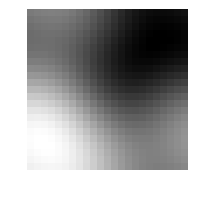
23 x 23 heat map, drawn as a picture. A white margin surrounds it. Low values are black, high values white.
The top right is the calmest part. The ninth with the lowest average is the top right. No lone cell stands out from its neighbours. The bottom left is the ninth with the highest average. The halves do not mirror each other. The field climbs toward the bottom left.
